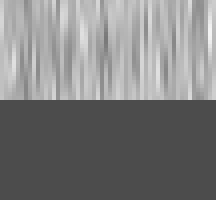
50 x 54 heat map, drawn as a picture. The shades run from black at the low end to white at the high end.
It is made of 2 by 1 panels. Panel 1,1: high, streaked downward. Panel 2,1: low, flat.
